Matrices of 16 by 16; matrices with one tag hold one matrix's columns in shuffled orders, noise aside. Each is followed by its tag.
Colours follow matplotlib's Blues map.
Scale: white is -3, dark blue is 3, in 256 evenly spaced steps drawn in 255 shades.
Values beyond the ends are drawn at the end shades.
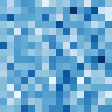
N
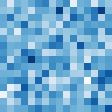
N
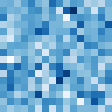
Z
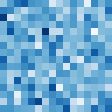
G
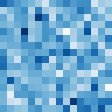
G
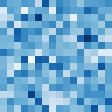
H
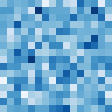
N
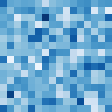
H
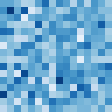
Z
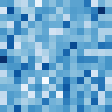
N
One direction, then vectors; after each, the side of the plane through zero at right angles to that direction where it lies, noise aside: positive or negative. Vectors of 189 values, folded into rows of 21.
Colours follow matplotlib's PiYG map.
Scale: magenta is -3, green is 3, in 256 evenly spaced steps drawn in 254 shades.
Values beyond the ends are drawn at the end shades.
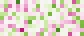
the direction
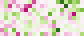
positive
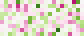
positive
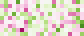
positive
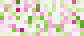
positive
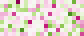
negative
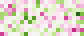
positive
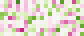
positive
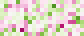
positive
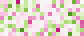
negative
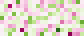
positive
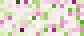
positive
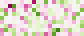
positive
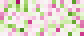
negative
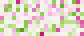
negative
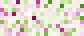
negative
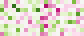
negative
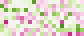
negative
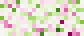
positive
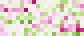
positive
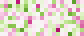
negative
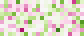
positive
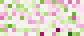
negative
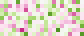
positive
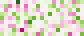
positive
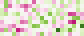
positive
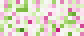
negative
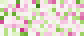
positive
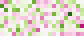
negative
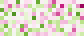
positive
